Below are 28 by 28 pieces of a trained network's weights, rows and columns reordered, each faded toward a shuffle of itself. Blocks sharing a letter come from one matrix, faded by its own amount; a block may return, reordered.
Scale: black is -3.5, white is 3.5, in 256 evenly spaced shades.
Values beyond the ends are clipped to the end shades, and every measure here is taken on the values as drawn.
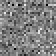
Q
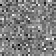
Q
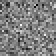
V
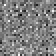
Q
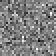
V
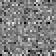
Q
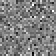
Q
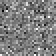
Q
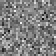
V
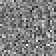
V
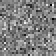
Q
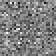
Q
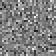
V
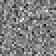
V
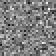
Q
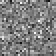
Q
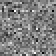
Q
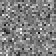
Q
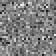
Q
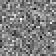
V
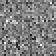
Q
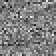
Q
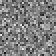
V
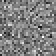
Q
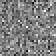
V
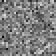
V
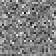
Q
